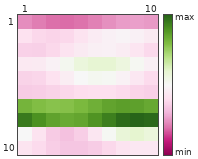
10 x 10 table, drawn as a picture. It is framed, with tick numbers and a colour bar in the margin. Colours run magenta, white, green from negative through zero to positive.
Ninth with the highest average: bottom right. Lone odd cells: none. Grain: streaks across. Average level on the scale: 50%.
